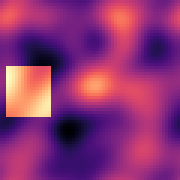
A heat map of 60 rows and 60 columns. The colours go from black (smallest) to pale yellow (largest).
There is no overall slope. An odd patch, higher than its surroundings, sits in the middle left. The ninth with the highest average is the middle left. The ninth with the lowest average is the bottom middle. Values change most from cell to cell in the middle left.
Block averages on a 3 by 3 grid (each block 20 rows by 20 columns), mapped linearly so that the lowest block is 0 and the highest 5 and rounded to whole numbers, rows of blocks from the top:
222 / 533 / 203
